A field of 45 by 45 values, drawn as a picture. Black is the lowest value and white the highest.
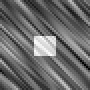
Streaks slant down to the right. In the centre lies a patch that is higher than the rest. No overall slope runs across the table. The centre is the ninth with the highest average.
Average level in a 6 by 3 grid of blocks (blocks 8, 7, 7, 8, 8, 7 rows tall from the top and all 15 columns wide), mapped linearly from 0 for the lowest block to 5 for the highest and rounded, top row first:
1 0 1 / 1 1 1 / 2 4 2 / 2 5 2 / 1 2 1 / 1 1 2
